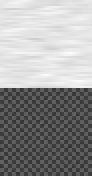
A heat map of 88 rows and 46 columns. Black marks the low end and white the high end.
It is made of 2 by 1 panels. Panel 1,1: very high, streaked across, faint in contrast. Panel 2,1: low, checkered.
